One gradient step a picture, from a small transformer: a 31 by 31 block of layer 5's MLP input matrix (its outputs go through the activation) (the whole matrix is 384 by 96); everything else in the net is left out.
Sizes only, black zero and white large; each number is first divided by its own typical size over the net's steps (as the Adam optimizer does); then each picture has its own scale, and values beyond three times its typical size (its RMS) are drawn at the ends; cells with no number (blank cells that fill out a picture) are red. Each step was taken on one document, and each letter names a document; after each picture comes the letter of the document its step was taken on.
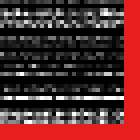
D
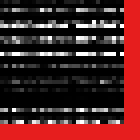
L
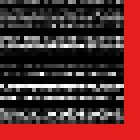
D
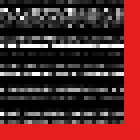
D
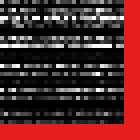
D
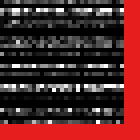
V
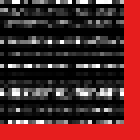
V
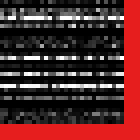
D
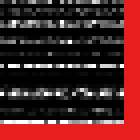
V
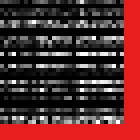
L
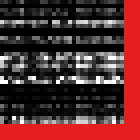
L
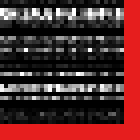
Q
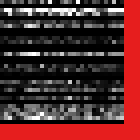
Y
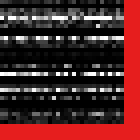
Q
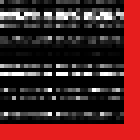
Q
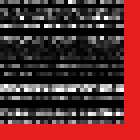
D
